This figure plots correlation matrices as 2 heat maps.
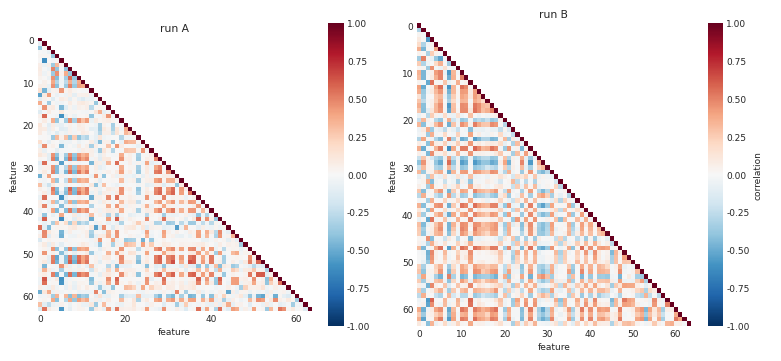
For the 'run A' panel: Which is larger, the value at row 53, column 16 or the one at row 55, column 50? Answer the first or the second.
the second
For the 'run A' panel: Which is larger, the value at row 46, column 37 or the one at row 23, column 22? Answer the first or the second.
the first
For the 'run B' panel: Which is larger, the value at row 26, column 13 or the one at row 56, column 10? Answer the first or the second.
the first
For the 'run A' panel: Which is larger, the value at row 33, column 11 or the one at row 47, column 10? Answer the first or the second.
the first
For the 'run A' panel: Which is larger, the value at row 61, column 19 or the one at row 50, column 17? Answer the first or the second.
the first
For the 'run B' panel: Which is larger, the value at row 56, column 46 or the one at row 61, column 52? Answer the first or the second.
the second
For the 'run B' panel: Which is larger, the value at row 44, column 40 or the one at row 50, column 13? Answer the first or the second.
the first
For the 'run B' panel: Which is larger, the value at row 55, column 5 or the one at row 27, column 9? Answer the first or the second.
the second
